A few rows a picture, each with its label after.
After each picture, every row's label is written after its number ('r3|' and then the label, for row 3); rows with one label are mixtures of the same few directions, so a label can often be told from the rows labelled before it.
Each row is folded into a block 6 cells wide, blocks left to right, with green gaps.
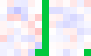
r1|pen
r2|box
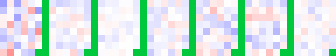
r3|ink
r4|box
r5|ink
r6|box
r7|pen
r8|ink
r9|pen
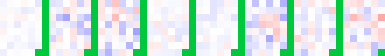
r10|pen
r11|pen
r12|ink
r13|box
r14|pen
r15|box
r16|ink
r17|pen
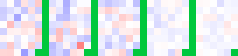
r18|ink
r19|pen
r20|box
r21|box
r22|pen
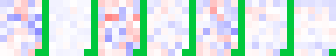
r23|pen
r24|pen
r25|pen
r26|pen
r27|pen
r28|box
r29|box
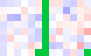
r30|pen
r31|pen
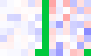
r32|pen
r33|ink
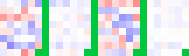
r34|ink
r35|box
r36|box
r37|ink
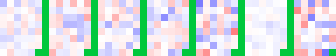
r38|ink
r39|box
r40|ink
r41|ink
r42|ink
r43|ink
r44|box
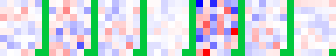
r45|ink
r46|pen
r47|pen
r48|pen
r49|ink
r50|pen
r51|box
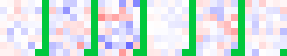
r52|pen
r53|pen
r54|ink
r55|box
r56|pen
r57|ink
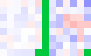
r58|ink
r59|box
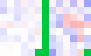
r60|ink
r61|box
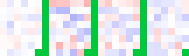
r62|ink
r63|box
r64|box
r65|pen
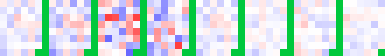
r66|box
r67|box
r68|pen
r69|pen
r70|box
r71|ink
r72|box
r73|ink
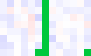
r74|box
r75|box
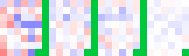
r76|box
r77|ink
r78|ink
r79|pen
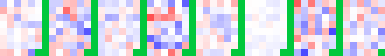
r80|box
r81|pen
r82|pen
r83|ink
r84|box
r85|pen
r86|ink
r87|ink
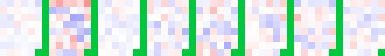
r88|box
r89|box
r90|pen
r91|ink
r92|pen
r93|box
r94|ink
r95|box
